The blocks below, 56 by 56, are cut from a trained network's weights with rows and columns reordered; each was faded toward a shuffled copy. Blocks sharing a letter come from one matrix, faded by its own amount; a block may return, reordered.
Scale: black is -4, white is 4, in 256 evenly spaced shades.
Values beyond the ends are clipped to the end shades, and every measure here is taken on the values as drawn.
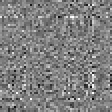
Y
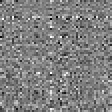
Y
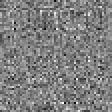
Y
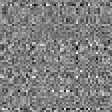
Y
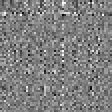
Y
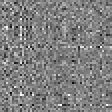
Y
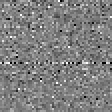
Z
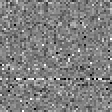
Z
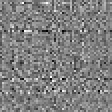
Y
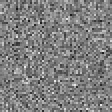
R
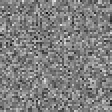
R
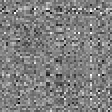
Y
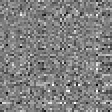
Y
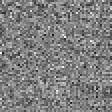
R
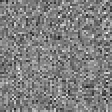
R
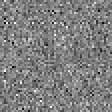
Z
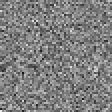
R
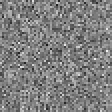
R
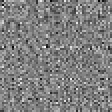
Y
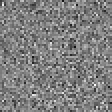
R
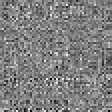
Y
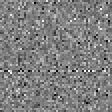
Z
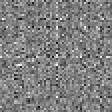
Y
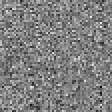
R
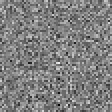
R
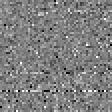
Z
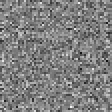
R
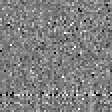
Z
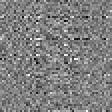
Y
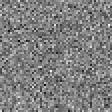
R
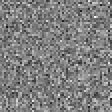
R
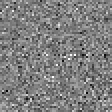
Z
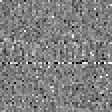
Z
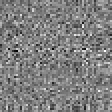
Y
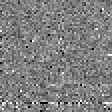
Z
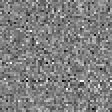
Z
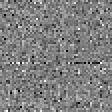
Z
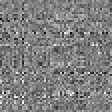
Y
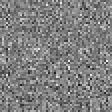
R
